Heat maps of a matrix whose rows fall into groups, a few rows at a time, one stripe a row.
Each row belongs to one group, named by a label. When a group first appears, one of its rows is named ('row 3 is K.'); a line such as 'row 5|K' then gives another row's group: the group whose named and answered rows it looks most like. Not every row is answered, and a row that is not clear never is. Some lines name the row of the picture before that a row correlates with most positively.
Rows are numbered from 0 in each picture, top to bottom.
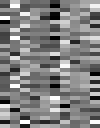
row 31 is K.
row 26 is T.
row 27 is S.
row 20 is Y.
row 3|Y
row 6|Y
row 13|S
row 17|S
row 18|Y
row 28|T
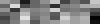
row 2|S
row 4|Y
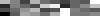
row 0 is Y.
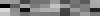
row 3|T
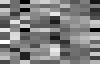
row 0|K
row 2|K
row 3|S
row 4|Y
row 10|T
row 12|S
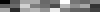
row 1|Y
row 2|S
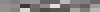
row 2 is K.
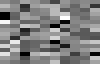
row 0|Y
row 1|K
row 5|T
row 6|Y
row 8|K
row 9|S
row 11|T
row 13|K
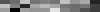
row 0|Y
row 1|K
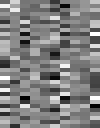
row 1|T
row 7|Y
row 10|K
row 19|T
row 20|S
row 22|T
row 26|Y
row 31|S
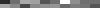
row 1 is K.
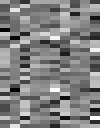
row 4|Y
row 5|Y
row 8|K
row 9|S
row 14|K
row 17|Y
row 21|S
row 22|S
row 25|Y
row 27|Y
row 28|Y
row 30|Y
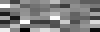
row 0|S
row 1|T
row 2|Y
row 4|S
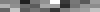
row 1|T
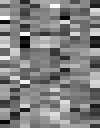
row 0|K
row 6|K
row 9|K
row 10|K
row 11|K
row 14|T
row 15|Y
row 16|Y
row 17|T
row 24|S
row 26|Y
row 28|S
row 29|S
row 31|Y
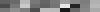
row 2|T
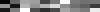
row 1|S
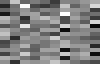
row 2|Y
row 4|K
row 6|Y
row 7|T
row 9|S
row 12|T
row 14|T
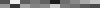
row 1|S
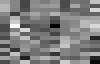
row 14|K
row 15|Y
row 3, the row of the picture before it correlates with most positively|1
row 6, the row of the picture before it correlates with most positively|0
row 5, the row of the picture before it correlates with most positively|0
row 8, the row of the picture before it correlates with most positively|0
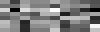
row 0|S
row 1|Y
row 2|S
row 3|T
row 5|K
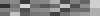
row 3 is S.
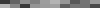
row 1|K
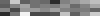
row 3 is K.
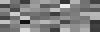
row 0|K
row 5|K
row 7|Y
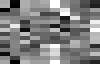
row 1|S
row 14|S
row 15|S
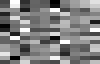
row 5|Y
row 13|T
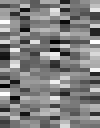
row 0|T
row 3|S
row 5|T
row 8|Y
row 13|T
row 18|Y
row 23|T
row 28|K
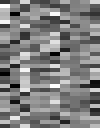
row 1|T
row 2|K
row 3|S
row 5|T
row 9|K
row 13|Y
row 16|S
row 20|Y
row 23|K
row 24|S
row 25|S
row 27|K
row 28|Y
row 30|T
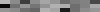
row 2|T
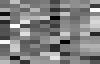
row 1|Y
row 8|Y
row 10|T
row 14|S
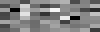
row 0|K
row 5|T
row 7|Y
